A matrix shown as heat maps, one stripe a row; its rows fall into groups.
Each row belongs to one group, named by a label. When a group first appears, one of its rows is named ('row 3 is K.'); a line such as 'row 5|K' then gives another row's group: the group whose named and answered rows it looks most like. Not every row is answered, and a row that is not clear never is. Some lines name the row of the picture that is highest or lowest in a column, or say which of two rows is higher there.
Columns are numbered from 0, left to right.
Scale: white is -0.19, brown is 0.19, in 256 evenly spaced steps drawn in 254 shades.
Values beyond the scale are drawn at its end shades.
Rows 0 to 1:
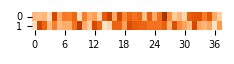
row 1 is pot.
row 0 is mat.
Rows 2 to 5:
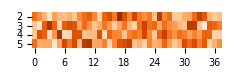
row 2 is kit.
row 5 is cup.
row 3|mat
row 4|pot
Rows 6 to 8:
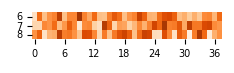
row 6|pot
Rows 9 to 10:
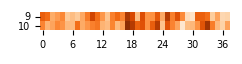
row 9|kit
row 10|kit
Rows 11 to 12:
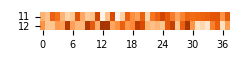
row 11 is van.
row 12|pot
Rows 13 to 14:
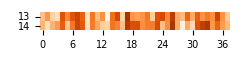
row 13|mat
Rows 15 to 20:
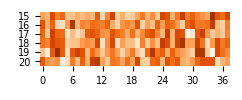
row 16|cup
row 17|kit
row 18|van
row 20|cup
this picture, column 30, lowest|17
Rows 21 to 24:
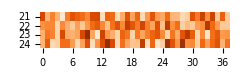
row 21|cup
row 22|kit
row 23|pot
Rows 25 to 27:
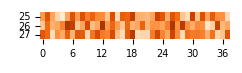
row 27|cup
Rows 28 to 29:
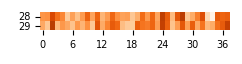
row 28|van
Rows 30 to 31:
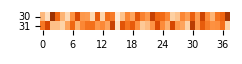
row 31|cup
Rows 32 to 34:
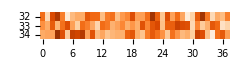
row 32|kit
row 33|pot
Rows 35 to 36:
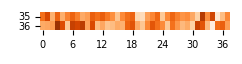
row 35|cup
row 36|mat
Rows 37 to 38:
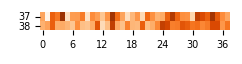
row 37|mat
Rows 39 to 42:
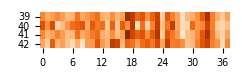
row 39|kit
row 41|kit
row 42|kit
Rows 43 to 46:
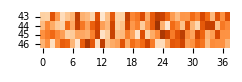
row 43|van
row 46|pot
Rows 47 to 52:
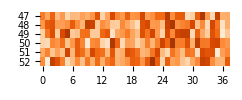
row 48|pot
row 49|pot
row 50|mat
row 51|cup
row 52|kit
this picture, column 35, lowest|51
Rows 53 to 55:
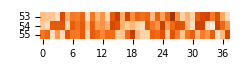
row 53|mat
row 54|mat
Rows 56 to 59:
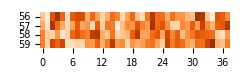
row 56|mat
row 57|van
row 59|kit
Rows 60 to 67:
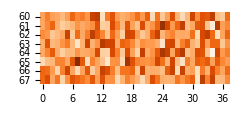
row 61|van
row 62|cup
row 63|pot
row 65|mat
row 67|cup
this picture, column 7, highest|65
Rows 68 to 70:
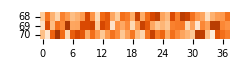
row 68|pot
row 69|pot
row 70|mat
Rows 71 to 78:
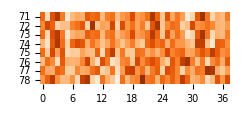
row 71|kit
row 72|cup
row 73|kit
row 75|van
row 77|kit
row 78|pot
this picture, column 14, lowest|76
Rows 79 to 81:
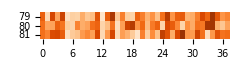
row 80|kit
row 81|van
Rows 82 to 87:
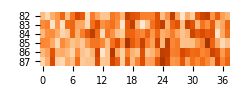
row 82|mat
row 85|kit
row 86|van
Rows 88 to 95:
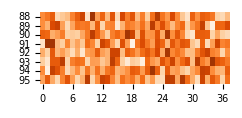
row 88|cup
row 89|van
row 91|pot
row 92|kit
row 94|kit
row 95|pot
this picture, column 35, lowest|88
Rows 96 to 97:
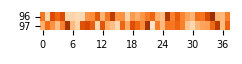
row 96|kit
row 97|pot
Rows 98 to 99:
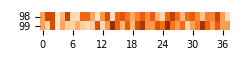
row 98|pot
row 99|van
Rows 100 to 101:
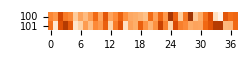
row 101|kit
